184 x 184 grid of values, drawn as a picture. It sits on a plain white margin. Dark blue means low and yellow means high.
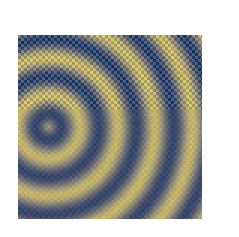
Average level on the scale: 50%. Rings: centred on the middle left. Seam: horizontal, 40% of the way down, the bottom part calmer. Slope: none.
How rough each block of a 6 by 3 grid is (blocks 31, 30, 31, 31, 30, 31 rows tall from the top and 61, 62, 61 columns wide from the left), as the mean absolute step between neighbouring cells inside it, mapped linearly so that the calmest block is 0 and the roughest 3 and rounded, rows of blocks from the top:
3 3 3 / 3 3 3 / 1 1 1 / 0 0 0 / 0 0 0 / 0 0 0
